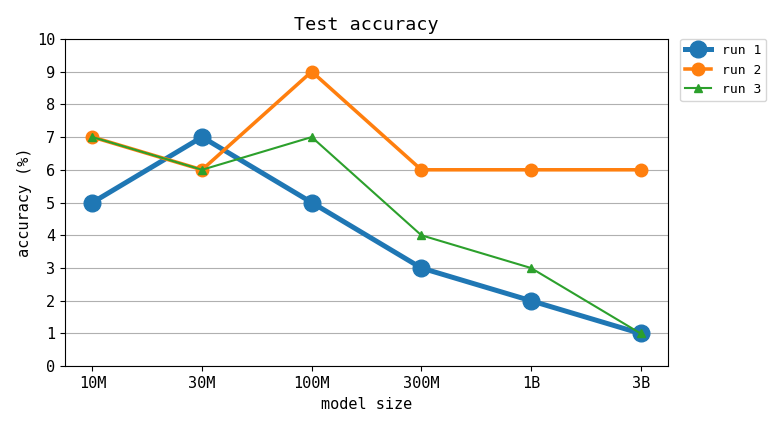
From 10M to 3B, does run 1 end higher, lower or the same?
lower
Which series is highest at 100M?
run 2
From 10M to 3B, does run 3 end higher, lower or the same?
lower
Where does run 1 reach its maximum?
30M
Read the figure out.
Title: Test accuracy
x-axis: model size, ticks 10M 30M 100M 300M 1B 3B
y-axis: accuracy (%), ticks 0 1 2 3 4 5 6 7 8 9 10
Legend: run 1, run 2, run 3
Values:
run 1: 5 7 5 3 2 1
run 2: 7 6 9 6 6 6
run 3: 7 6 7 4 3 1
